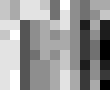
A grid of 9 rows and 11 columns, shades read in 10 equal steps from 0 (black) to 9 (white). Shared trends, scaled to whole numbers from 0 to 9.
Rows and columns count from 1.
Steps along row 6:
same down up up down up down down up down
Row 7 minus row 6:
0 0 0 1 -1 1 0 0 -1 1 1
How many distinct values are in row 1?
6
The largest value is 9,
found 4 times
